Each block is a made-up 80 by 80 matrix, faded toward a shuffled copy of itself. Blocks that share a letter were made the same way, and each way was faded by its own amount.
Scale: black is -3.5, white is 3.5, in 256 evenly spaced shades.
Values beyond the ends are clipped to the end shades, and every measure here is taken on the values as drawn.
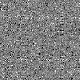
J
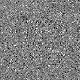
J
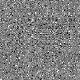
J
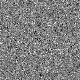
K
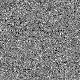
K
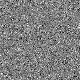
K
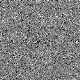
K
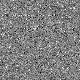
K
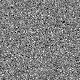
K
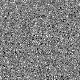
K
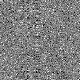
J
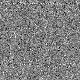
K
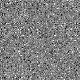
J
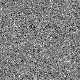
K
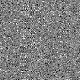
J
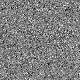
K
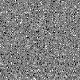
J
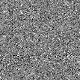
K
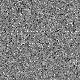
K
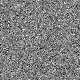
K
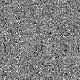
J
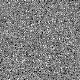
K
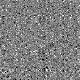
J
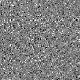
J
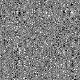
J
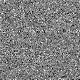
K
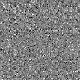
J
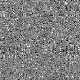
J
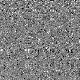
J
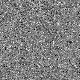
K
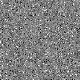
J
